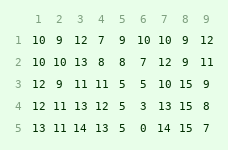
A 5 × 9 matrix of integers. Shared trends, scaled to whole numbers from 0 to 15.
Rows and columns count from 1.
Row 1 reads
10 9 12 7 9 10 10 9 12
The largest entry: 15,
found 3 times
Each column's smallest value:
10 9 11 7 5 0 10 9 7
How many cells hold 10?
6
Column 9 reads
12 11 9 8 7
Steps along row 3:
down up same down same up up down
